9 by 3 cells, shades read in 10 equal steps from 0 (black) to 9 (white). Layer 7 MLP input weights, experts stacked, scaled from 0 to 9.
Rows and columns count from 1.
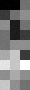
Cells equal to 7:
3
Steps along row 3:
down up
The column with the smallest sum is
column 2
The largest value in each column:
8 7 9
